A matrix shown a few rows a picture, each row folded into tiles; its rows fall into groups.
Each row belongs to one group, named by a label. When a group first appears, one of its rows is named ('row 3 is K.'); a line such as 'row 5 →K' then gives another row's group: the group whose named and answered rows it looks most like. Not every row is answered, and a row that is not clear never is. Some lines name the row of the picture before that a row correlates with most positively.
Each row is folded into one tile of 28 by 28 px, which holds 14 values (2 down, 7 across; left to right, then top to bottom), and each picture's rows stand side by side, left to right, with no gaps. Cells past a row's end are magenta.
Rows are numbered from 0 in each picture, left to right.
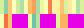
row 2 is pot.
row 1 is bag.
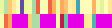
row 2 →pot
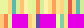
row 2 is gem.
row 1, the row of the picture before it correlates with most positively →3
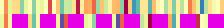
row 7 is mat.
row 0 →pot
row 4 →gem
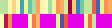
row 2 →gem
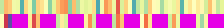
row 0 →pot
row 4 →pot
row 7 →gem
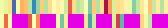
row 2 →gem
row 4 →pot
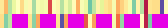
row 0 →bag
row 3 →mat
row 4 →pot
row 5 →pot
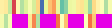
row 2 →mat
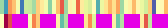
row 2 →bag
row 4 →bag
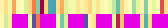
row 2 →bag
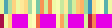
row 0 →mat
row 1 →mat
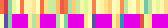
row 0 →bag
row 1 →gem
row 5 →mat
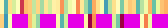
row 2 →bag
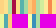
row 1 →bag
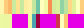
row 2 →mat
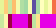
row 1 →mat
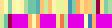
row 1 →mat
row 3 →gem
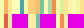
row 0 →pot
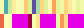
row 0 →mat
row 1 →mat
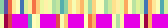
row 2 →mat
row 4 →gem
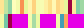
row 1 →bag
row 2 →gem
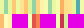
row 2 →pot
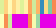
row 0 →pot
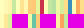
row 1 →gem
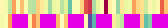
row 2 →mat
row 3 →bag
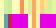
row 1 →pot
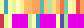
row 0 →mat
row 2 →bag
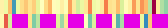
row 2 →gem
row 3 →bag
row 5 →gem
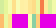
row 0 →mat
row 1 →gem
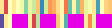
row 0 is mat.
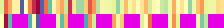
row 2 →gem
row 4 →mat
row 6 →pot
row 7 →bag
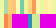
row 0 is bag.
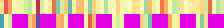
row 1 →pot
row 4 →bag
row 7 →gem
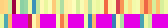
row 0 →gem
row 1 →mat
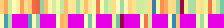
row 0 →bag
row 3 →gem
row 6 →gem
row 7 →gem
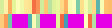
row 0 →pot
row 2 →pot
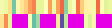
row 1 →bag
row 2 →bag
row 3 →gem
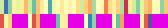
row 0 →mat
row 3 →bag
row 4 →gem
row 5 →pot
